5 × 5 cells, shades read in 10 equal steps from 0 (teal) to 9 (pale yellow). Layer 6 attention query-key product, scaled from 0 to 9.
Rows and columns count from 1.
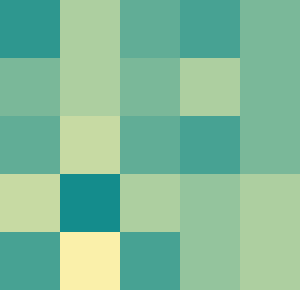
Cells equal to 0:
1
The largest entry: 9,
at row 5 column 2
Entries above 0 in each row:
5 5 5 4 5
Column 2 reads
6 6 7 0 9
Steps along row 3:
up down down up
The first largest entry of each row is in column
2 2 2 1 2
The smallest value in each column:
1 0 2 2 4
